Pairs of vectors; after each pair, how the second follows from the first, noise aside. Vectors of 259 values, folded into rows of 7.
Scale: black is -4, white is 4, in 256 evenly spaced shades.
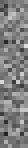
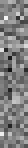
wrapped around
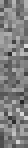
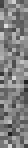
wrapped around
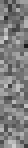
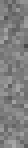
shrunk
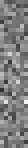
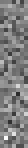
wrapped around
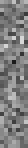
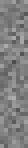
shrunk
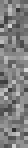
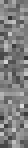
wrapped around
